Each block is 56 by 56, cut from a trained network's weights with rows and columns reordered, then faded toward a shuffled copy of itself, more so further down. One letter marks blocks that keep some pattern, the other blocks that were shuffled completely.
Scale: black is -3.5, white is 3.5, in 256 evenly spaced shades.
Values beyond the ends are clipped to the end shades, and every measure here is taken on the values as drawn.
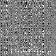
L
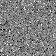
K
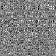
L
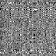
L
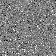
K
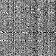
L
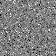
K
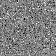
K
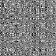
L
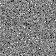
K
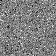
K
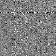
L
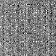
L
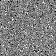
K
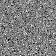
K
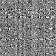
L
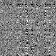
L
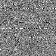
L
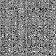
L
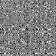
L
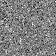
K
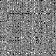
L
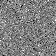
K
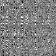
L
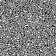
K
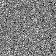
K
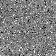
K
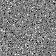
K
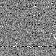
L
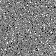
K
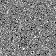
K
